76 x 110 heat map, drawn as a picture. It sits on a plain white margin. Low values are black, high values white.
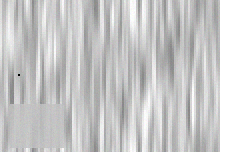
An odd patch, calmer than its surroundings, sits in the bottom left. A single lone cell is far lower than the cells round it. Streaks run downward. There is no overall slope. The bottom left is the calmest part.
